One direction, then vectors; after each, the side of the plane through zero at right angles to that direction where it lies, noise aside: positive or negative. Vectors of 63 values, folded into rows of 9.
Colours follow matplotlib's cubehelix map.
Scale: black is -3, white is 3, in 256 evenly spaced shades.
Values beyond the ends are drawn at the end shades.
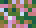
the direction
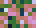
negative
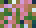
positive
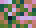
negative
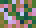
positive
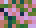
negative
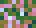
positive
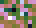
positive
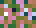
positive
